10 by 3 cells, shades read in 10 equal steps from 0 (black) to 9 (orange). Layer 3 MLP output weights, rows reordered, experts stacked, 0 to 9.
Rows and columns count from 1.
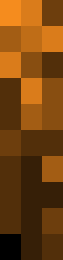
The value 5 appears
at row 3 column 2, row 4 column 3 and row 5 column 3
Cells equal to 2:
5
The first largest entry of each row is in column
1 3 1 2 2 1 3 1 3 3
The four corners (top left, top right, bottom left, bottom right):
9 4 0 3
